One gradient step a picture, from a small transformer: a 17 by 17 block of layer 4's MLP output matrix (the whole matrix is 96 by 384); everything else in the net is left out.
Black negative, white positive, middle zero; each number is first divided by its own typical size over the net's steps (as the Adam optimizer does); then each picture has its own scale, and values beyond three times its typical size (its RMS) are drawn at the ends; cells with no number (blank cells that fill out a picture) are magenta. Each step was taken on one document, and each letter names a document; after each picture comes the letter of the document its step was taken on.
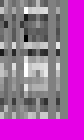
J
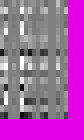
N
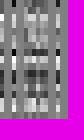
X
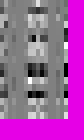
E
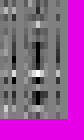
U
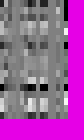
N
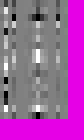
U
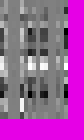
N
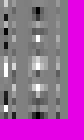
U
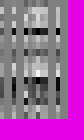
J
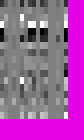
E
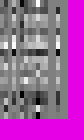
J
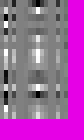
U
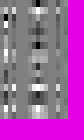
U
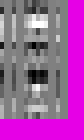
X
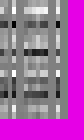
J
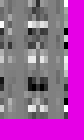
E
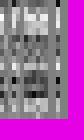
X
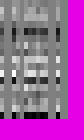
X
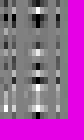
U
